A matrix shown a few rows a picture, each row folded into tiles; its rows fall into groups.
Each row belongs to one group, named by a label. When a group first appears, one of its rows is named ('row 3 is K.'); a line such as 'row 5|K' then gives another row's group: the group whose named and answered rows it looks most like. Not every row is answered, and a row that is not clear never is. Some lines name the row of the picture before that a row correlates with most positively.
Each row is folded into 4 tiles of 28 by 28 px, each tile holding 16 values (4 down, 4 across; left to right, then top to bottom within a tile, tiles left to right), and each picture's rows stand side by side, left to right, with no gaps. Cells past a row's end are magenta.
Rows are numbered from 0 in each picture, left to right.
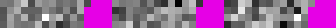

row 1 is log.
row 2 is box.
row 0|box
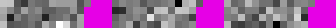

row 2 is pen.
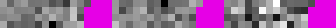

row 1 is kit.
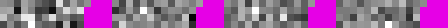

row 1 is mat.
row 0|kit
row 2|mat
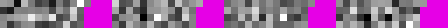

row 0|kit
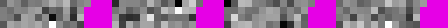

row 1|log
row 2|box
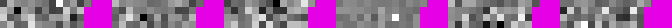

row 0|kit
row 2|kit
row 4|pen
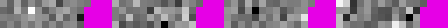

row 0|mat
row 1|pen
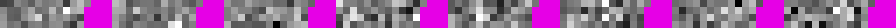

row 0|log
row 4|kit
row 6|log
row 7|log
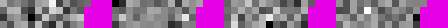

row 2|box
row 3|mat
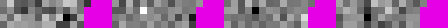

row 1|mat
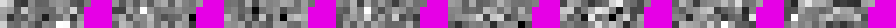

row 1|mat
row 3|mat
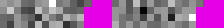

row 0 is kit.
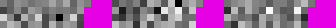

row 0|mat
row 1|log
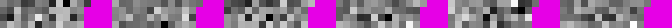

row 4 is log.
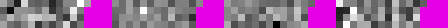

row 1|mat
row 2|pen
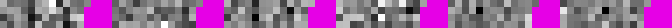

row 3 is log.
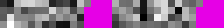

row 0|box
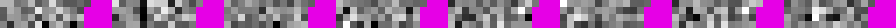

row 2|pen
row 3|log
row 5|log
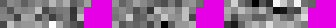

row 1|pen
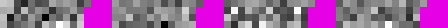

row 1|pen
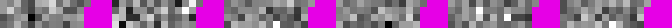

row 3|pen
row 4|mat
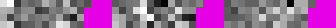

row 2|log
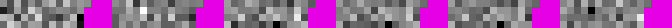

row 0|mat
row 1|mat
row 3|pen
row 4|pen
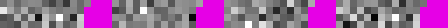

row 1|mat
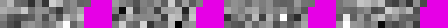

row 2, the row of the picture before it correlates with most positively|0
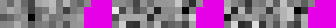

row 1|log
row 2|log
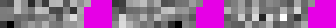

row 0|box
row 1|box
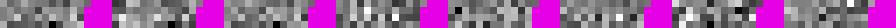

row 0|pen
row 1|box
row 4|log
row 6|log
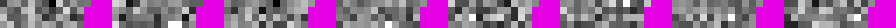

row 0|kit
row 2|kit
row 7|box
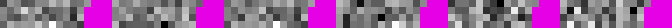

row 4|kit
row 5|log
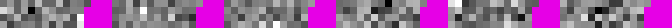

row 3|kit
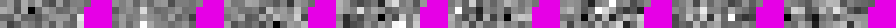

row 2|pen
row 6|mat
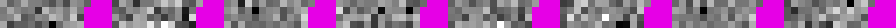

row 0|pen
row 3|log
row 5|box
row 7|log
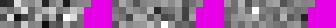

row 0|box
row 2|mat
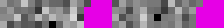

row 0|pen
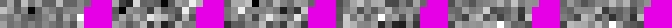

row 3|box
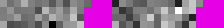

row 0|pen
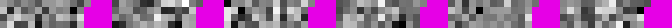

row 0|log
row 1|box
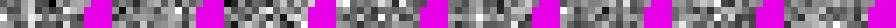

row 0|kit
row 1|log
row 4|kit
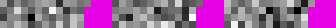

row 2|log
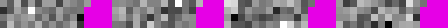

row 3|pen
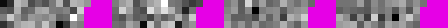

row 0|box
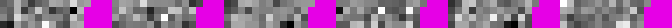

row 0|box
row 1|kit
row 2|box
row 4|box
